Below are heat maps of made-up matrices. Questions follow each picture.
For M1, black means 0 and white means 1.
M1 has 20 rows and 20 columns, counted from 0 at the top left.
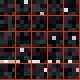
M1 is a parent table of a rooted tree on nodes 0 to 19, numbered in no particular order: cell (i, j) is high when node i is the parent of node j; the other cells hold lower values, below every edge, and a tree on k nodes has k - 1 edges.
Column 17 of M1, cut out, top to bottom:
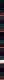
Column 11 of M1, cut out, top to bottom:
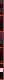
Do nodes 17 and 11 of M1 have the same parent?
no
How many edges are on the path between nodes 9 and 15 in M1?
1
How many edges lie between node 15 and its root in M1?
0
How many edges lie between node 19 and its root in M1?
2
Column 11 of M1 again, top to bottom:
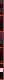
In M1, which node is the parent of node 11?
17
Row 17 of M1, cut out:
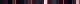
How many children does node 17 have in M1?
2
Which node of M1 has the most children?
15
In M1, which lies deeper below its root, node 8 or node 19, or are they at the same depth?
node 19
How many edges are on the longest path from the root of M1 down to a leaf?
2
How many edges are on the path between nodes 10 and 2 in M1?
3
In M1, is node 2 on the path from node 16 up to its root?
yes
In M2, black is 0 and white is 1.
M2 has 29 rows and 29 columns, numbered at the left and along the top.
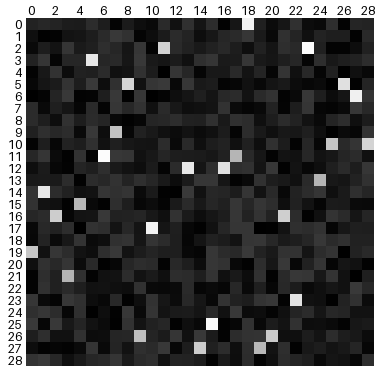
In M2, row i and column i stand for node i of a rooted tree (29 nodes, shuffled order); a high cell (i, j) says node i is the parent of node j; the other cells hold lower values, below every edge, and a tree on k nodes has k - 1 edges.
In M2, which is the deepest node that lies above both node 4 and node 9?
16
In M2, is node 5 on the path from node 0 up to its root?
no
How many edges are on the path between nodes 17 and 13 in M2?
5
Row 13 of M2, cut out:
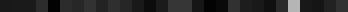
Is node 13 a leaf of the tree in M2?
no
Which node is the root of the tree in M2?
12
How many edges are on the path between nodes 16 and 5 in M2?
3
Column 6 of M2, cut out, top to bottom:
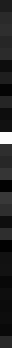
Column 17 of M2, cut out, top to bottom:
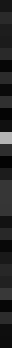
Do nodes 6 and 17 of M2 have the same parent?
yes
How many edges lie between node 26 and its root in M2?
5
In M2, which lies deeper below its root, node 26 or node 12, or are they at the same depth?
node 26
